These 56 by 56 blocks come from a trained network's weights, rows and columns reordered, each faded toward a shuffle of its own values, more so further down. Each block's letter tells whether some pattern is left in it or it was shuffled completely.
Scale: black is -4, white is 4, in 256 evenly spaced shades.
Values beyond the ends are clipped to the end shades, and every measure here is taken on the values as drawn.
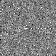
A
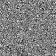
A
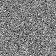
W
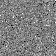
W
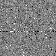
A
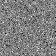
W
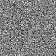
A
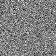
A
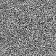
A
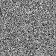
W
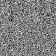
A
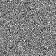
A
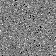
W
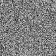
A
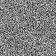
W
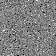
W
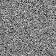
W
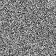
W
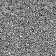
W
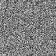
A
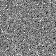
W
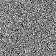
W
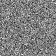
W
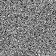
W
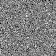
A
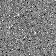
W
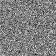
W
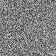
W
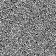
W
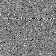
A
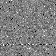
A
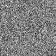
A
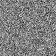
A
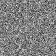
A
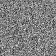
W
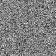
A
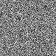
W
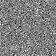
A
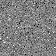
W
